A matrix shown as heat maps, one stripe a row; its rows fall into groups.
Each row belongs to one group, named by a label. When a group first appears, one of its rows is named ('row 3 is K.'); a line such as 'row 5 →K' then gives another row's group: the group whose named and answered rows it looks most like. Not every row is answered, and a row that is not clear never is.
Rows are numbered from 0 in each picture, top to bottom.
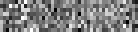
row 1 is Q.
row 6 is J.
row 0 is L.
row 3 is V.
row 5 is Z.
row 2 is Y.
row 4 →Y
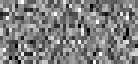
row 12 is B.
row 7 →Z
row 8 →Z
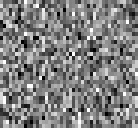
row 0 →L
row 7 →V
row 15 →B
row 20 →Z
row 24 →B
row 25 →B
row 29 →Y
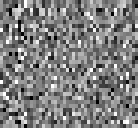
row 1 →L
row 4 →V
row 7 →J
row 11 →J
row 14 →J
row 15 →J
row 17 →V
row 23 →B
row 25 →Q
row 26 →Z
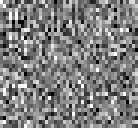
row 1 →B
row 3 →Q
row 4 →Q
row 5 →J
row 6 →Z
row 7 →Y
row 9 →Q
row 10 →L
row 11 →Q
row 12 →L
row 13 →Q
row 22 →B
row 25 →Z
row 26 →V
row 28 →V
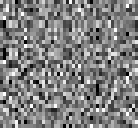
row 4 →B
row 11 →L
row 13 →Q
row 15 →B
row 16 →Y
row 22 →Q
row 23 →B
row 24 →Z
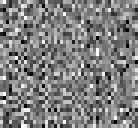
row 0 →B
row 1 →Y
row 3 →J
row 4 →L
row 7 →Z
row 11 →Z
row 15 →L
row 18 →Y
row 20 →Q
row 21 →Y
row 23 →B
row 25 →B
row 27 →Y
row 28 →Z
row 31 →Y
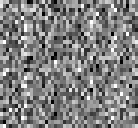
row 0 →V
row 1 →Z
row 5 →V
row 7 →L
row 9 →Y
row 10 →B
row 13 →Y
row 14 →V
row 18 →B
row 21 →Y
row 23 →Y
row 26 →L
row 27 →Q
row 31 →B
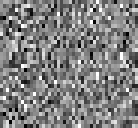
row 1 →Y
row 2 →V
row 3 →Y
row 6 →Y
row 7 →J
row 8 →Z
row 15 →J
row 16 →Y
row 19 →Q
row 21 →J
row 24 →B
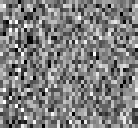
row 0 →J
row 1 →B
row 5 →Q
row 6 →L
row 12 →L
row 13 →J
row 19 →Q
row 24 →J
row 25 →B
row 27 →J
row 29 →L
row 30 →J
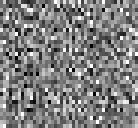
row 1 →Y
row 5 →V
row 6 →L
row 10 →B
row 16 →V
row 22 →B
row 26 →B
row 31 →B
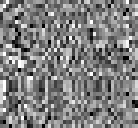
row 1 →B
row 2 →Z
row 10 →Y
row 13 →B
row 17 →J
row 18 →V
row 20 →B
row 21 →B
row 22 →B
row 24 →B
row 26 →L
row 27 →B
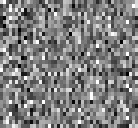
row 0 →B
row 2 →Q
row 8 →Q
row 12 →B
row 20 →Q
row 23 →V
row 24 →V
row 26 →L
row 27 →Y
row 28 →Z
